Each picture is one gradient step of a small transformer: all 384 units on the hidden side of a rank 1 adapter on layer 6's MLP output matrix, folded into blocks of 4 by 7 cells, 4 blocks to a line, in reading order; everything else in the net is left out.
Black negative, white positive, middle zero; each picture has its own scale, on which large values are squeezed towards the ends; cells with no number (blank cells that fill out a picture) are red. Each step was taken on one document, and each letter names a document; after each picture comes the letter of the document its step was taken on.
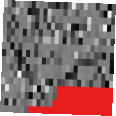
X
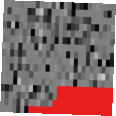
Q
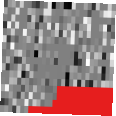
X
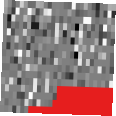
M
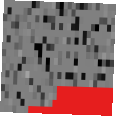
Q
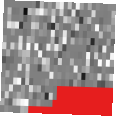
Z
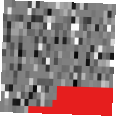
Q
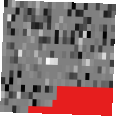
M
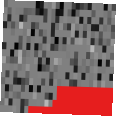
Z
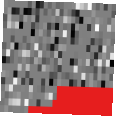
Z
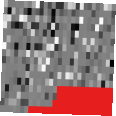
Z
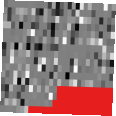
Z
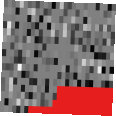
X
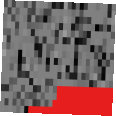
Q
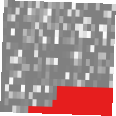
M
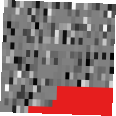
M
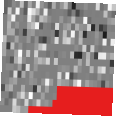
M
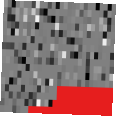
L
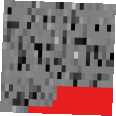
Q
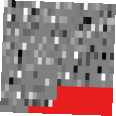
L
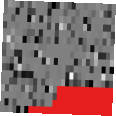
X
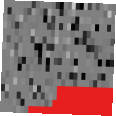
Q
